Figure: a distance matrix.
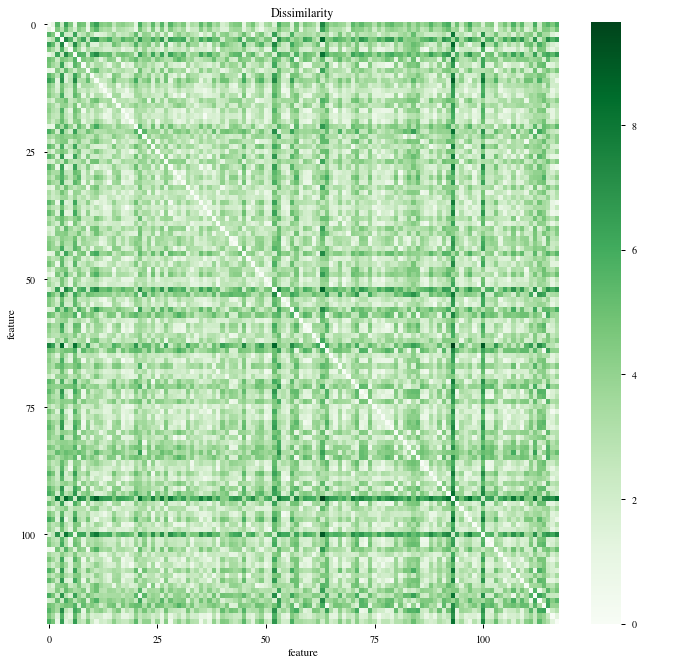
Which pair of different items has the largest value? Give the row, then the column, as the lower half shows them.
93, 63
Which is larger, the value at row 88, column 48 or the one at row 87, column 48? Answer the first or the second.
the first
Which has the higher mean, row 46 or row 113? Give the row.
113
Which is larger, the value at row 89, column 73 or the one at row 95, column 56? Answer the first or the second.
the second
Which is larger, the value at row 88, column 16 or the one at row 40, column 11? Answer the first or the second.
the second
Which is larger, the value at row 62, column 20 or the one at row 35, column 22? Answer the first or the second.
the second
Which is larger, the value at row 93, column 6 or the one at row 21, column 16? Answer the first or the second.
the second
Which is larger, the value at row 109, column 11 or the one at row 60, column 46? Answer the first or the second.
the first
